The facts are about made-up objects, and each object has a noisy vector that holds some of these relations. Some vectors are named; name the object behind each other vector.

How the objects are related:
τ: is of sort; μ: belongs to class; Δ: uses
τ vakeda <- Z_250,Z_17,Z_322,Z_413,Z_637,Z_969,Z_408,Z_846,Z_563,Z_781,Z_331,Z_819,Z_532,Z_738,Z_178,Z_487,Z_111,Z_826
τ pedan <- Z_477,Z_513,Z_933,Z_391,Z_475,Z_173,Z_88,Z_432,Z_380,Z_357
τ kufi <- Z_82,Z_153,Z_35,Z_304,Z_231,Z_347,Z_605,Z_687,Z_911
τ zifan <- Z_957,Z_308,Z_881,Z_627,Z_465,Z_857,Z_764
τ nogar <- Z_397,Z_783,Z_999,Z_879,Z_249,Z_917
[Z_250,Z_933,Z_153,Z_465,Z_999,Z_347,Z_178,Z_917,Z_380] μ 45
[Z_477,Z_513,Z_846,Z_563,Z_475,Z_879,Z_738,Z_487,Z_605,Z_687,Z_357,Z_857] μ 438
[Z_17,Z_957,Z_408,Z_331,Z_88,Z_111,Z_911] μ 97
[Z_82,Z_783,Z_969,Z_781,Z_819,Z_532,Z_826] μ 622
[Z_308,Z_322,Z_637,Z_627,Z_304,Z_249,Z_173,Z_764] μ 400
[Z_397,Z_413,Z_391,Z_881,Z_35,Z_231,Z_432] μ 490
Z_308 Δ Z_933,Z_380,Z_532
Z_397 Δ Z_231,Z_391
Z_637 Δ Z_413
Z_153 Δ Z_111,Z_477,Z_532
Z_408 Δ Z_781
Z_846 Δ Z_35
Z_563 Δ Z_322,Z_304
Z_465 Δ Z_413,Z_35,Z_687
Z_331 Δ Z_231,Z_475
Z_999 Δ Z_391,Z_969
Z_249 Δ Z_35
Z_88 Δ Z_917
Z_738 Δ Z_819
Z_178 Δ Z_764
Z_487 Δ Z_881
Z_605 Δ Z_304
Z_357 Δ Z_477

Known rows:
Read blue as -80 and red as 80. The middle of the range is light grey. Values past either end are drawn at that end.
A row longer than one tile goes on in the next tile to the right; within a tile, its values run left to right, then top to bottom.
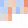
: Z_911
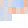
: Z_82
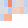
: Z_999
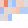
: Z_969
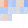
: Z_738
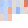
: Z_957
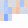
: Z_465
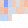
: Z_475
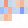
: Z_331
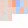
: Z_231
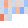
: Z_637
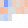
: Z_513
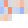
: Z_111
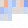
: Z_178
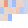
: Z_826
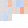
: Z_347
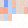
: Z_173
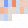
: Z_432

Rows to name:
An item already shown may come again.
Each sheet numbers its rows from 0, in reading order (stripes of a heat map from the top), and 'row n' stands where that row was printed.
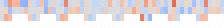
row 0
Z_249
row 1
Z_881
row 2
Z_999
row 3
Z_857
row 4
Z_347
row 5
Z_413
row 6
Z_322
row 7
Z_999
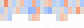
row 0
Z_250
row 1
Z_408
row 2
Z_917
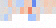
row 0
Z_347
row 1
Z_357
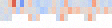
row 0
Z_35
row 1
Z_764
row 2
Z_783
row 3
Z_879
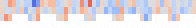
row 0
Z_397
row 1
Z_88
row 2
Z_911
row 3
Z_563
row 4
Z_408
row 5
Z_465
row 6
Z_308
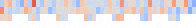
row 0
Z_304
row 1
Z_563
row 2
Z_687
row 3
Z_627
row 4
Z_999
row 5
Z_153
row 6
Z_846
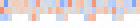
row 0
Z_477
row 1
Z_879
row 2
Z_391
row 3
Z_999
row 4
Z_605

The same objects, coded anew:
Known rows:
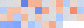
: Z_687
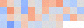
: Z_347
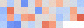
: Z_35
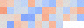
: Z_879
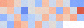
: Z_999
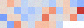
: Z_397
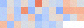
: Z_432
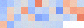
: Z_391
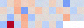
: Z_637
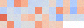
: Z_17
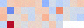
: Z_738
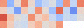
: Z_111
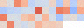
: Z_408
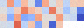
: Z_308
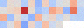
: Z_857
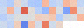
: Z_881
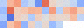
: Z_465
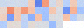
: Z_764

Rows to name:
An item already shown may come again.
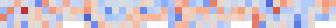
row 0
Z_957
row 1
Z_783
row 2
Z_465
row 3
Z_477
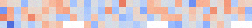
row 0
Z_911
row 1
Z_432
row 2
Z_605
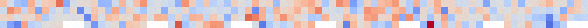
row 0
Z_304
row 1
Z_82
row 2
Z_413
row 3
Z_911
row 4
Z_153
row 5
Z_637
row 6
Z_173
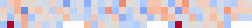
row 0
Z_637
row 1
Z_432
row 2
Z_846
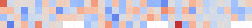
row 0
Z_917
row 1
Z_249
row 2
Z_322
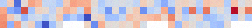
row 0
Z_357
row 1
Z_783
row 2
Z_88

